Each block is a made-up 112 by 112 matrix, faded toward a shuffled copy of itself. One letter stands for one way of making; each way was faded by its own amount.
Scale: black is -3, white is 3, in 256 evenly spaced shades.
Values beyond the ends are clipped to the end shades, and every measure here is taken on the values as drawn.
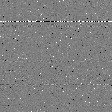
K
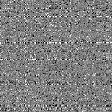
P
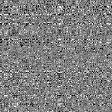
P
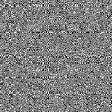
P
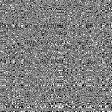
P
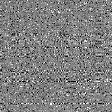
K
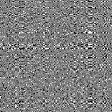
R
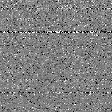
K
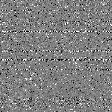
K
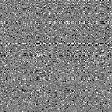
P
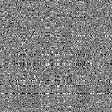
P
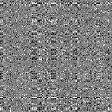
R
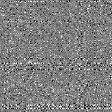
P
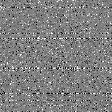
K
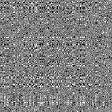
R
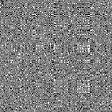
P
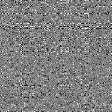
P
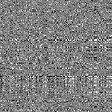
P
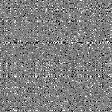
K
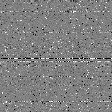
K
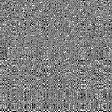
R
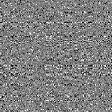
P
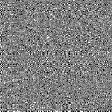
P
